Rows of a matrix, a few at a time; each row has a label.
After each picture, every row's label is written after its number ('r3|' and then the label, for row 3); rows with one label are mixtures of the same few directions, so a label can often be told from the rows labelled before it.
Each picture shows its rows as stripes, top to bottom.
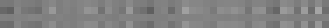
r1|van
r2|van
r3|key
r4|van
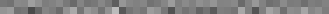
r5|key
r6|key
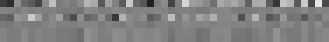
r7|van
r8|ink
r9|key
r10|van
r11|ink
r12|ink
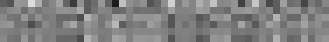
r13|key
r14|ink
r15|ink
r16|key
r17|ink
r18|ink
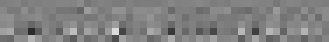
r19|ink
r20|ink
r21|van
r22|key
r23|key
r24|key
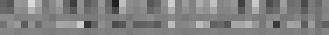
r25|key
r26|key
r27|van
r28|ink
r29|van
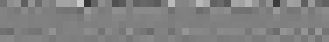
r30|ink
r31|ink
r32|ink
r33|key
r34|van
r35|van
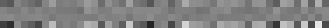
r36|van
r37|ink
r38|van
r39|van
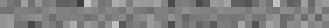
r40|ink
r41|van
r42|van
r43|key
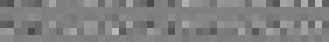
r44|van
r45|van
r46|key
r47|van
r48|key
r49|van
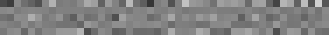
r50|van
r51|van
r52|key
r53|ink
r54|ink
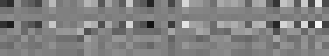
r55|van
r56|van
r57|van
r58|van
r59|ink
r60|ink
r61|van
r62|ink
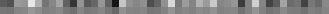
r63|key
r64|key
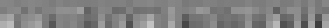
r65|van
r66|ink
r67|van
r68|van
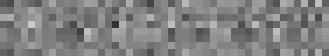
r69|van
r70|key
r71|van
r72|key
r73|ink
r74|ink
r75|key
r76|van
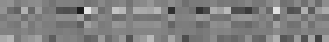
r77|van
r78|ink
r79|ink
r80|ink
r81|ink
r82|van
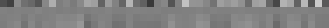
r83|van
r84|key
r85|ink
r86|ink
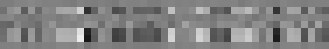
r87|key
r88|ink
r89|key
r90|van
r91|ink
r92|ink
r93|ink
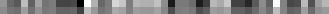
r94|ink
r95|ink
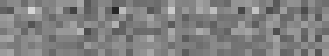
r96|ink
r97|key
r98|van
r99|key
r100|ink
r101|van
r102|ink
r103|van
